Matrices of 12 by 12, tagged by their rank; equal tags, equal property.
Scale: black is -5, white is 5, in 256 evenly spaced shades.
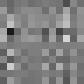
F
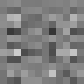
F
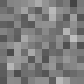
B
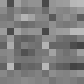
F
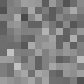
B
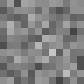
B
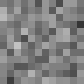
B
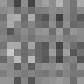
F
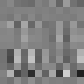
F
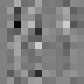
F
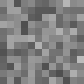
B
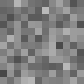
B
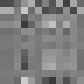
F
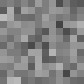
B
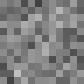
B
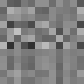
F
